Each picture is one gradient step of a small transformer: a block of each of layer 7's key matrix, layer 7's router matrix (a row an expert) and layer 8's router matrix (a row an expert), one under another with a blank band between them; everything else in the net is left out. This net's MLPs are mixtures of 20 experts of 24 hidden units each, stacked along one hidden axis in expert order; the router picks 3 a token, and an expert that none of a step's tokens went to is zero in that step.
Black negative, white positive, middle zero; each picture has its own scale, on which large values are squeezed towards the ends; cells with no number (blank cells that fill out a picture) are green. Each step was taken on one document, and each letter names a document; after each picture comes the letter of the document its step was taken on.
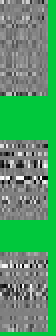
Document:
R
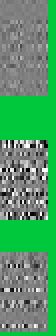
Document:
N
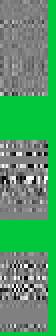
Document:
R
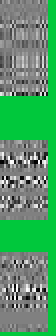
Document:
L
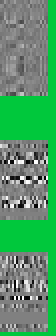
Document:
L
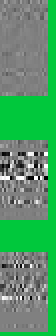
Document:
R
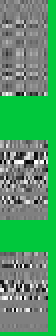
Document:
L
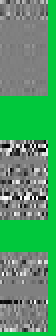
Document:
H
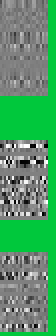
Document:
N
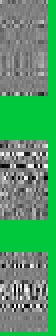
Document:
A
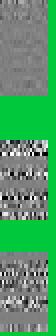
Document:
H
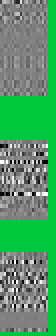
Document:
A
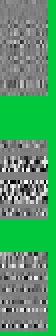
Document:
N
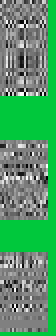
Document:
A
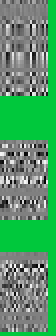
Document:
L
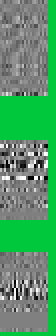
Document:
R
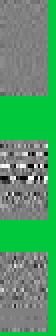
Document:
A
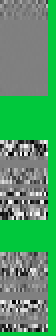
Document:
H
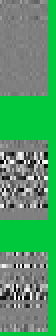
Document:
R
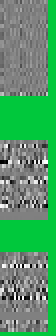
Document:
L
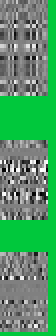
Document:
N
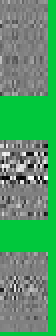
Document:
R
